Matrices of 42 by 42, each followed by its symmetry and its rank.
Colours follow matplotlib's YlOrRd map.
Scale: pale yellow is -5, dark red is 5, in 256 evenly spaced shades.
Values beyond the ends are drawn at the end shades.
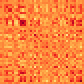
symmetric, rank three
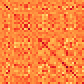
symmetric, rank five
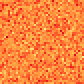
neither, full rank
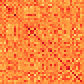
symmetric, rank five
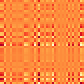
neither, rank one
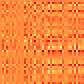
neither, rank two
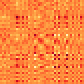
symmetric, rank three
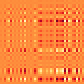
neither, rank one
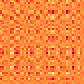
antisymmetric, rank two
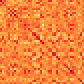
symmetric, rank five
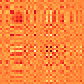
symmetric, rank three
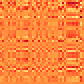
neither, rank two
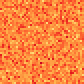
neither, full rank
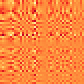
antisymmetric, rank two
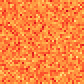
neither, full rank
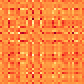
antisymmetric, rank two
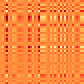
neither, rank one
